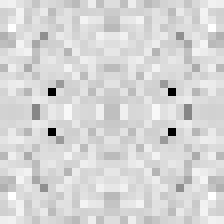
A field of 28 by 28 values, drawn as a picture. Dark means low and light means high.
Stripes: none. Mirror symmetry: left to right and top to bottom. Histogram: skewed, a long tail of low values. Slope: none.
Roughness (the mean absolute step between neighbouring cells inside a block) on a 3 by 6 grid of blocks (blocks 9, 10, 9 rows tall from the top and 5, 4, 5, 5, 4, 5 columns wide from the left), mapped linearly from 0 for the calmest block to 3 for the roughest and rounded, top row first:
1 0 0 0 0 1 | 0 3 0 0 3 0 | 1 0 0 0 0 1
